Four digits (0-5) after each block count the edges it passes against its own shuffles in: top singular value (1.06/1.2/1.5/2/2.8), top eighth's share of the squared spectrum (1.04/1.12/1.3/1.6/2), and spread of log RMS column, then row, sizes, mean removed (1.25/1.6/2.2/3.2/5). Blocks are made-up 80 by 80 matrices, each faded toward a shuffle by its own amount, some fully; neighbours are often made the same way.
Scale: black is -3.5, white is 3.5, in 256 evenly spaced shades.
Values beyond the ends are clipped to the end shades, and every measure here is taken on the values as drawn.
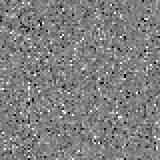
1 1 2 0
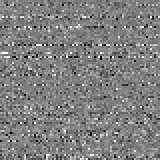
2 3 0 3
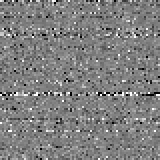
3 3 0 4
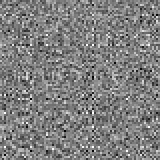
4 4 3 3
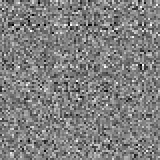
4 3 1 2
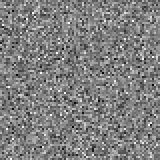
2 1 0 0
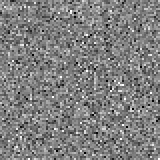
0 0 0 0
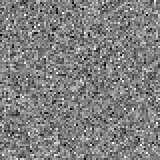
0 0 0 0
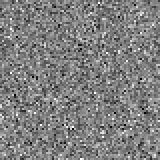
0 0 0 0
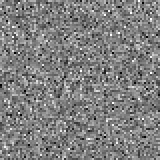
0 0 0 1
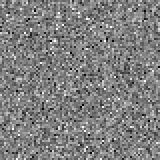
0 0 0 0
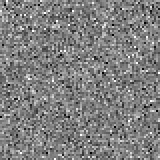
0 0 0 0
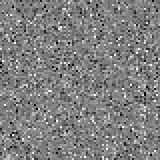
3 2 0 0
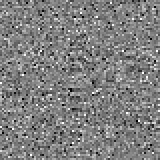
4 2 1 0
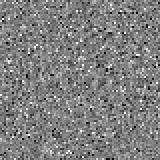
3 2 0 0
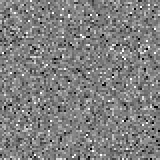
3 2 1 1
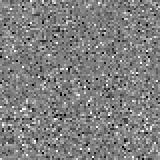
3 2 0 0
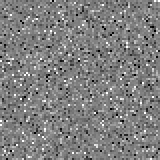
2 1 0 0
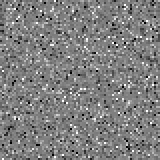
0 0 0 0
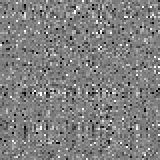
4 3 2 2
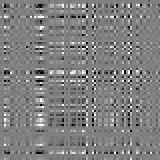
5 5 4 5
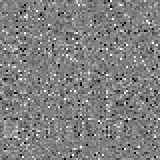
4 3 1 2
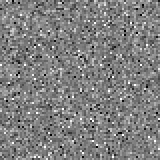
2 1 0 0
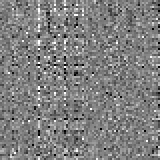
4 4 3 2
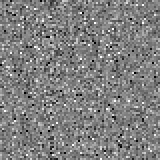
2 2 1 0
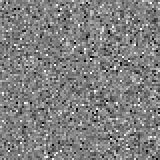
2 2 0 0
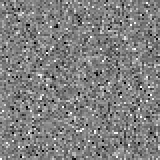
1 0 0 0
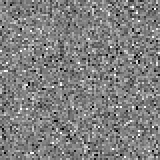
2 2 1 0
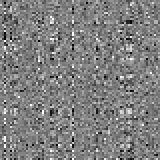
4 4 3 2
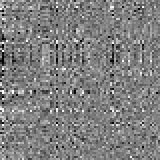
4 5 3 3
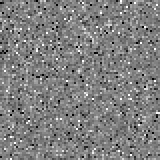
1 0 0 0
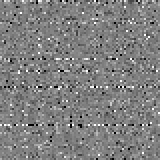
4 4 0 3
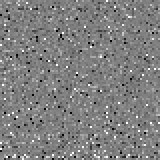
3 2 0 1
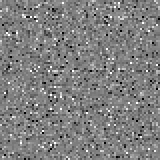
2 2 0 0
